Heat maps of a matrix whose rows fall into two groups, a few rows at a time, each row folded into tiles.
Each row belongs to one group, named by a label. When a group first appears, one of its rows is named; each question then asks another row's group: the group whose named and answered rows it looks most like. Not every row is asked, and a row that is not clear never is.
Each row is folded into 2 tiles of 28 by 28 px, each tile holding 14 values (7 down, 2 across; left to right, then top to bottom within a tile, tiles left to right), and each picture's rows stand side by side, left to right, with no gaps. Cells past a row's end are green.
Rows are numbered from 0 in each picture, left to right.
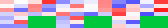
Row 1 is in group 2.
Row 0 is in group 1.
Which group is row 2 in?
2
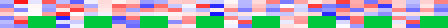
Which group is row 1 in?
2
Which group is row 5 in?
1
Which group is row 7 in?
1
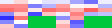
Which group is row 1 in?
2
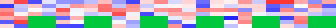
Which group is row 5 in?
1
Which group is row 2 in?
2
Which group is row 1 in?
2
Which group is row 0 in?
1
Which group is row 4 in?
1
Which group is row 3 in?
2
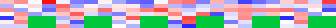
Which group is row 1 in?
2
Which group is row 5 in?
1
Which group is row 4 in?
2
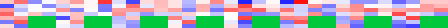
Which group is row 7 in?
2
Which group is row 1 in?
1
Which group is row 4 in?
2
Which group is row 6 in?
2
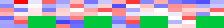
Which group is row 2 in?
1
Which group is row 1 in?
2
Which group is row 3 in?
2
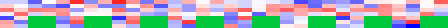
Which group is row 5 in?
2
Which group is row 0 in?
2
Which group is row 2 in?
1
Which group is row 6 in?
2
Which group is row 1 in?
1
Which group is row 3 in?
1
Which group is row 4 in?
2
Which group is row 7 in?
1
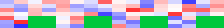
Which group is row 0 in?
1
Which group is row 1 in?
1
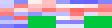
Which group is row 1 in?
2
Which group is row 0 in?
2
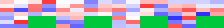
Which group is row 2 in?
1
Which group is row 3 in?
2
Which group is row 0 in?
1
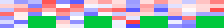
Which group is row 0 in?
2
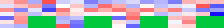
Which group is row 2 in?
2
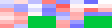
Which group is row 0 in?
1
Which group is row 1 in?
2
